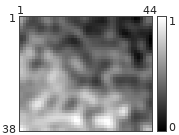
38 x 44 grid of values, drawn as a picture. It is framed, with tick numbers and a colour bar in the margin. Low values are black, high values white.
Grain: blotchy. Slope: up to the bottom left. Lone odd cells: none. Ninth with the lowest average: top right.
